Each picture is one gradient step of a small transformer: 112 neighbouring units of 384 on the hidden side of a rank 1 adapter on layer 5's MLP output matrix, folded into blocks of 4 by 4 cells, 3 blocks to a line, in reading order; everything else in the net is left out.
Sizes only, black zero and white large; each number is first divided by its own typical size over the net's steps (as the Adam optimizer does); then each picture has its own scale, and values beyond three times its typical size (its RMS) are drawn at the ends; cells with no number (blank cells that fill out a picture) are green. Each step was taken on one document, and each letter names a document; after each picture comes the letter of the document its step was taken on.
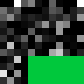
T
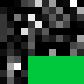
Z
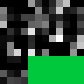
Z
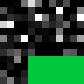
Z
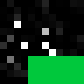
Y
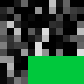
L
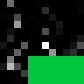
Y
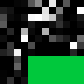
Z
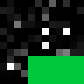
Y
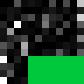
T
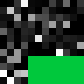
L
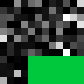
T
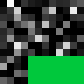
L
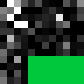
T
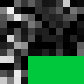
T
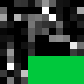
Z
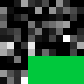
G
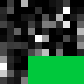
L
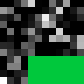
T
